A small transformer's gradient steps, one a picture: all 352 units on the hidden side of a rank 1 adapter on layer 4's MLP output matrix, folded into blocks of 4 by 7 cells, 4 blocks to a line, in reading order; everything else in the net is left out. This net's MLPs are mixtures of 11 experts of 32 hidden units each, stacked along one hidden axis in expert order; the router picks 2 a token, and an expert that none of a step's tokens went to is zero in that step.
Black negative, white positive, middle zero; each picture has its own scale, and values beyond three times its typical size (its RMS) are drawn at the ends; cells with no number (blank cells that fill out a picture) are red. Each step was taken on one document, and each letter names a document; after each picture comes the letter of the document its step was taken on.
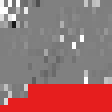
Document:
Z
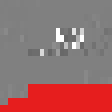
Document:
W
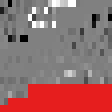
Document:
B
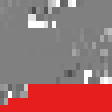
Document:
B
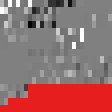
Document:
B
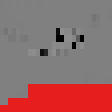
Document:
W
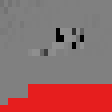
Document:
W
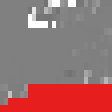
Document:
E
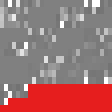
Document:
Z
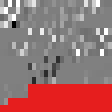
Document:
Z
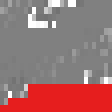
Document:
E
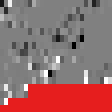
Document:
Z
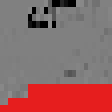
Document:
B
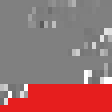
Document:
E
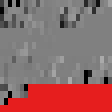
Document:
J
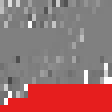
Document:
B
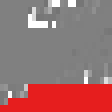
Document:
E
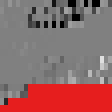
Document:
J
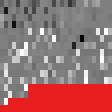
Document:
Z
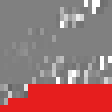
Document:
J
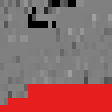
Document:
B
